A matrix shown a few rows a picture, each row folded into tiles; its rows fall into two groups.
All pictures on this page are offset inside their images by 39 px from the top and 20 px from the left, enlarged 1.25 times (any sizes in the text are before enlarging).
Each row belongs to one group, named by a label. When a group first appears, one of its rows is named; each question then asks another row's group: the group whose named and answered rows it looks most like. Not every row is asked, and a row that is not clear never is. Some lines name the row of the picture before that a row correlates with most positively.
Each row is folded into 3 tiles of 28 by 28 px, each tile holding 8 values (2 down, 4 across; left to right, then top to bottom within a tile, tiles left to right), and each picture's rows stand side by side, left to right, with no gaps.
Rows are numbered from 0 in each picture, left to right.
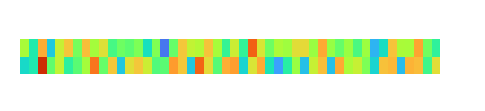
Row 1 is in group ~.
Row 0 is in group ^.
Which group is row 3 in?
~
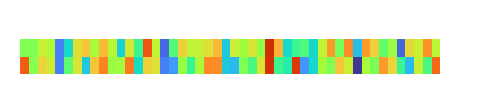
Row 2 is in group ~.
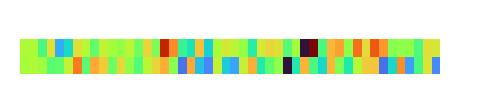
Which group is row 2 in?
^
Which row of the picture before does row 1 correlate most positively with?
2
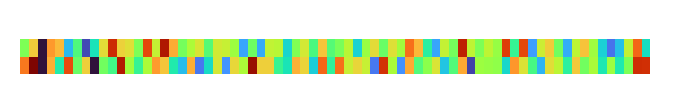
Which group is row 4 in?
^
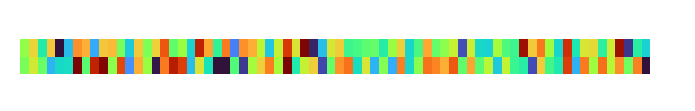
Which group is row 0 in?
~
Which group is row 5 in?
^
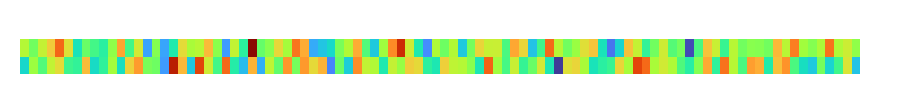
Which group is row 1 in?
~
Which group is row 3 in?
^
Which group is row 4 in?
~
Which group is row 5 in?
^
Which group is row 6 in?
~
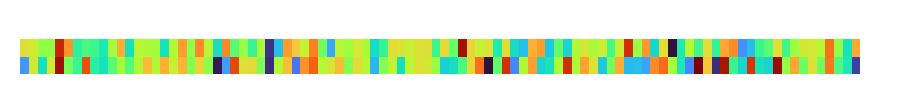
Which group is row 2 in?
~
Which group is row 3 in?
~
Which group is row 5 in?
^
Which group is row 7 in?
^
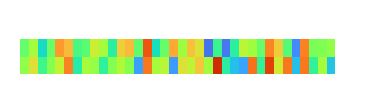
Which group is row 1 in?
^
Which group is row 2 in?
^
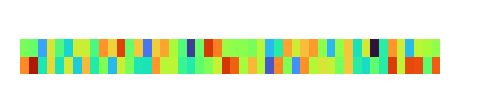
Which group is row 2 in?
~
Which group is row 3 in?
~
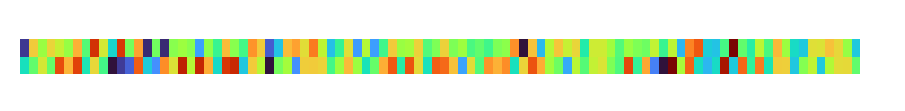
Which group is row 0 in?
^
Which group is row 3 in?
~
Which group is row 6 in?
^
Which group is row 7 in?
~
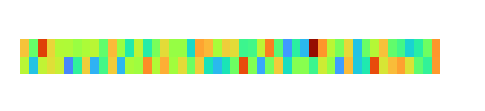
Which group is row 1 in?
^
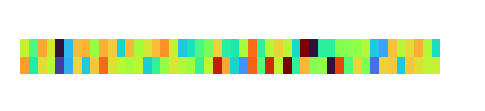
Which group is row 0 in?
~
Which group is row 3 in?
~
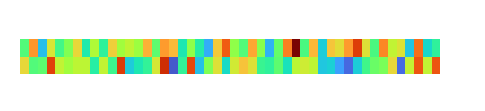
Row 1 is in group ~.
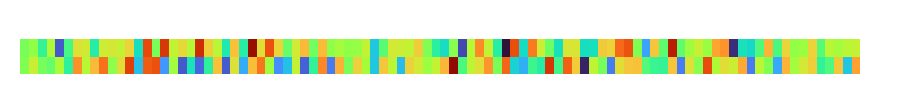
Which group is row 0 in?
~
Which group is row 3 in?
~
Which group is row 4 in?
^
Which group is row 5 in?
~
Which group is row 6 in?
^
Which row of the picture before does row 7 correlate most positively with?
0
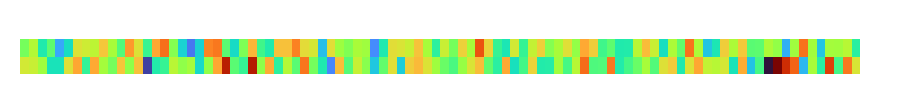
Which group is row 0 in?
~
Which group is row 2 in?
^
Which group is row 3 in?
~
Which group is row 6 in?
^
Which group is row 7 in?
^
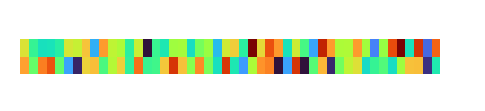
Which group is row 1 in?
~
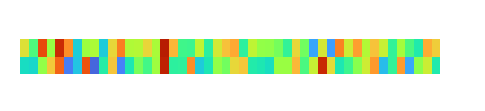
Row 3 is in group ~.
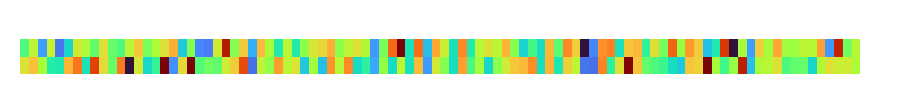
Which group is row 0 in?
~
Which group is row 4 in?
^
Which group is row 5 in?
~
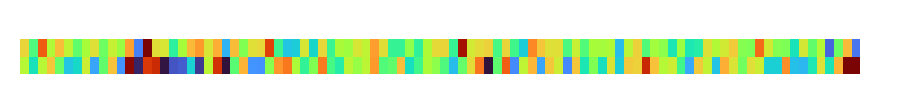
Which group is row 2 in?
^
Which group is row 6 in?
~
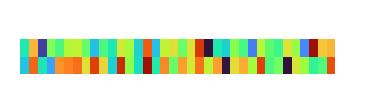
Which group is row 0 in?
~
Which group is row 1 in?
^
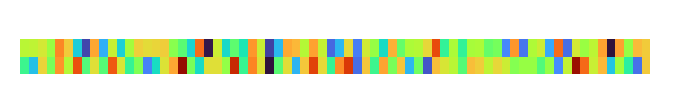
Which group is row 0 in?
^
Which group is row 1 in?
^
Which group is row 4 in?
^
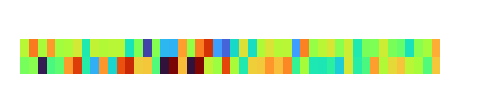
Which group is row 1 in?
~
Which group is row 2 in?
^
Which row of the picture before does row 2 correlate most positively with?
5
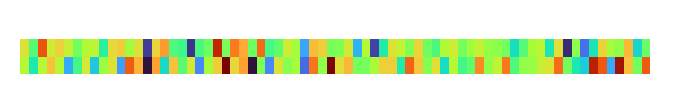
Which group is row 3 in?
~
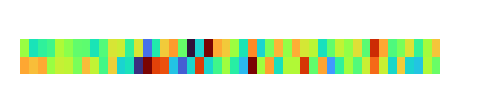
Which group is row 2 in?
^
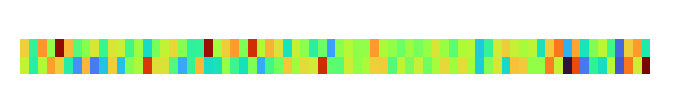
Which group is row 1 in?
^
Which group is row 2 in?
^
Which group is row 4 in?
~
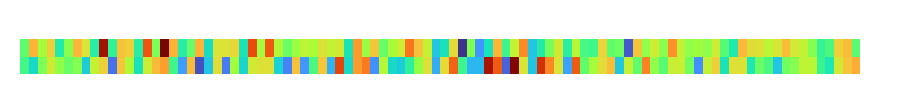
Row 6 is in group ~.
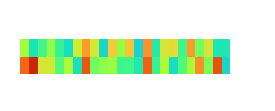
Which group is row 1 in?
^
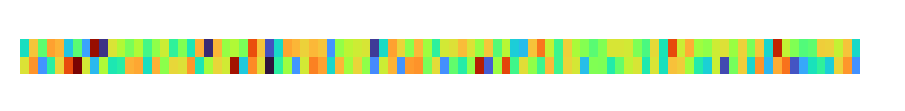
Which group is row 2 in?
~
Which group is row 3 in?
~
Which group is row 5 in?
~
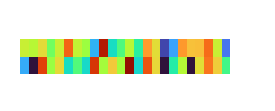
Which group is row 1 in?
~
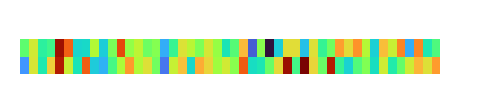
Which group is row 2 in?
~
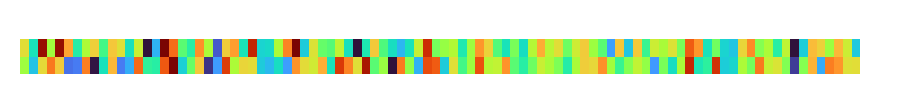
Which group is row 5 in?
^
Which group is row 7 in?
~
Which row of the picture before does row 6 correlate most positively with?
0
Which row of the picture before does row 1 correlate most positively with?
0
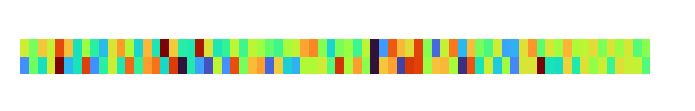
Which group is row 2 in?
~
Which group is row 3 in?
~
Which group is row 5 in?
^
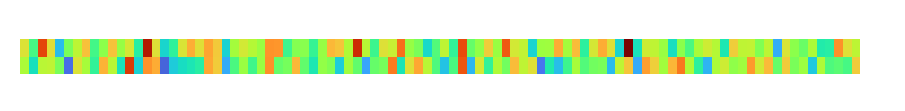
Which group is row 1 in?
~
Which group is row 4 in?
^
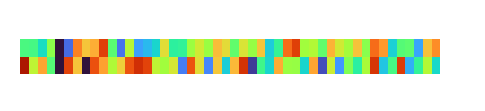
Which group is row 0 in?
~
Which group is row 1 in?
^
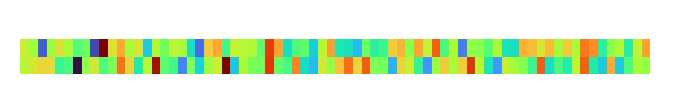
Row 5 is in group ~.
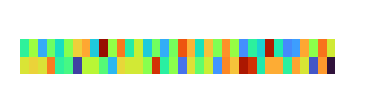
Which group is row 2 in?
^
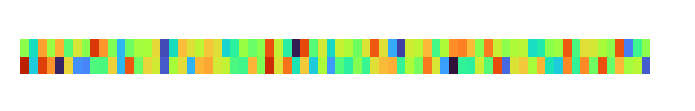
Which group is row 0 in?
~
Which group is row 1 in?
~
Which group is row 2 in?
^
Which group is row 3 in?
^
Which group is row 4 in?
^
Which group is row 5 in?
^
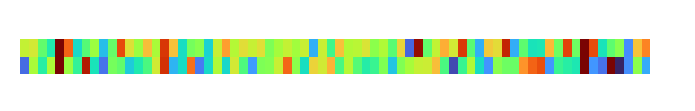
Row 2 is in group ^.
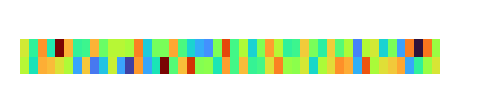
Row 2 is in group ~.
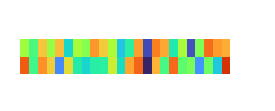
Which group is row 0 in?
~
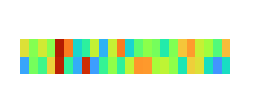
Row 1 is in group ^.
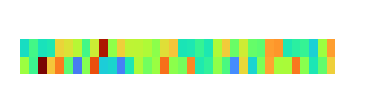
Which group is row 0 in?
^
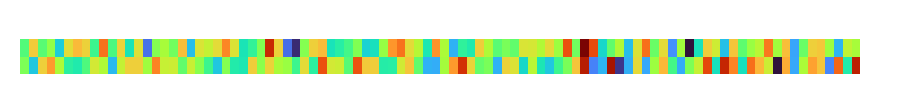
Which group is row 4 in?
^
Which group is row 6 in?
~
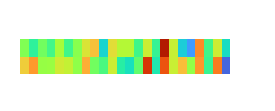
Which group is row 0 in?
^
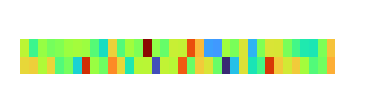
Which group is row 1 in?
^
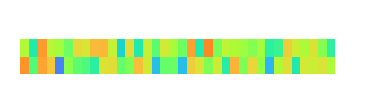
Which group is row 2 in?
~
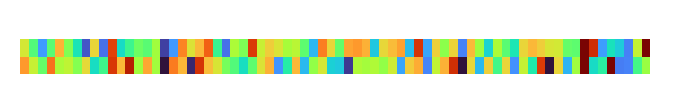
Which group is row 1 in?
~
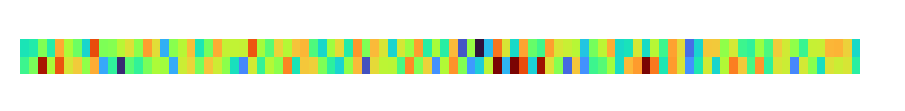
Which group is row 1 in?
~
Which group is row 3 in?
^
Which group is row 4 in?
~
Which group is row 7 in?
~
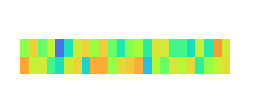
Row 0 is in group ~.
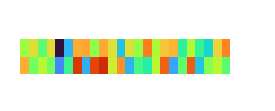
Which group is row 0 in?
~
